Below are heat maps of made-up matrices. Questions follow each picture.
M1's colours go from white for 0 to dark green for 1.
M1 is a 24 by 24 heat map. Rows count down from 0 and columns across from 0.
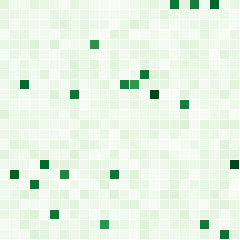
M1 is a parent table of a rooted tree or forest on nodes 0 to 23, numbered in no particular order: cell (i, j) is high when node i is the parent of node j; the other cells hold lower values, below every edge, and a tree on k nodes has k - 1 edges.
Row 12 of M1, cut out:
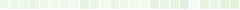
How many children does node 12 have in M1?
0
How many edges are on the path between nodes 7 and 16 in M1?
3
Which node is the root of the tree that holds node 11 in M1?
0
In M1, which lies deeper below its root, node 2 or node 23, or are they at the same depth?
the same depth
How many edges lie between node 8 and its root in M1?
0
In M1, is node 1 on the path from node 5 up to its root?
no
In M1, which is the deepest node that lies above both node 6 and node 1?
17
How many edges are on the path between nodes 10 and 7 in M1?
6
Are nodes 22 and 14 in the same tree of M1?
yes
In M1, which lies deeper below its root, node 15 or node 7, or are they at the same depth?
the same depth
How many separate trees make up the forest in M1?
3
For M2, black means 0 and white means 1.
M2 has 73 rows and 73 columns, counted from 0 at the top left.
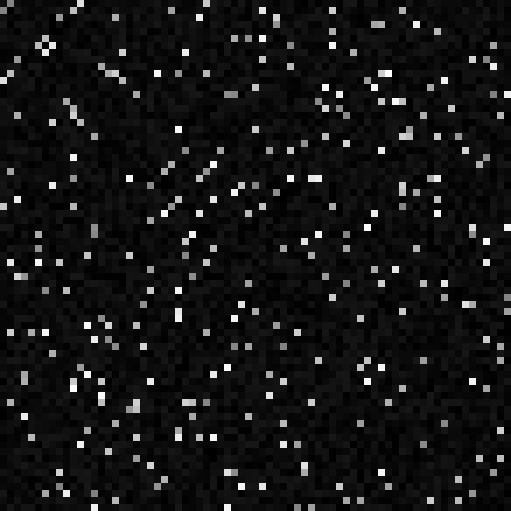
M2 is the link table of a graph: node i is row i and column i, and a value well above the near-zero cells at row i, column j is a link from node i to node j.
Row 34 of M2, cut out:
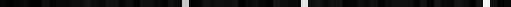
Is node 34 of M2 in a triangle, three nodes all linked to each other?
no
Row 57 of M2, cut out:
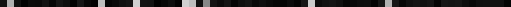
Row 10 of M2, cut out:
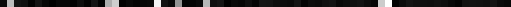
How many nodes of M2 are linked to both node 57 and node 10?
3
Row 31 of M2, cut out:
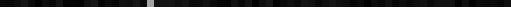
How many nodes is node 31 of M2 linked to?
1
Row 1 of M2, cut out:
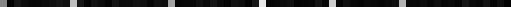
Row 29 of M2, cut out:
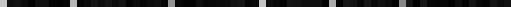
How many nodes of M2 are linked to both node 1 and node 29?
6
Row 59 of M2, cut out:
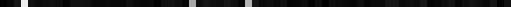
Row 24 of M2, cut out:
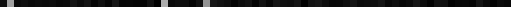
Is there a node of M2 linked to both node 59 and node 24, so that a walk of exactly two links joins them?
no
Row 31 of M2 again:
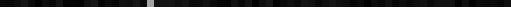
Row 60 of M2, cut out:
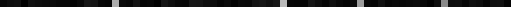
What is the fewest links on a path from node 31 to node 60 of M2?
4
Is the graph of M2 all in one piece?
yes
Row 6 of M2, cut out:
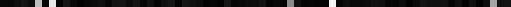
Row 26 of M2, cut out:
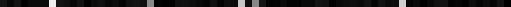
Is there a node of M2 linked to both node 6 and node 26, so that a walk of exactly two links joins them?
yes
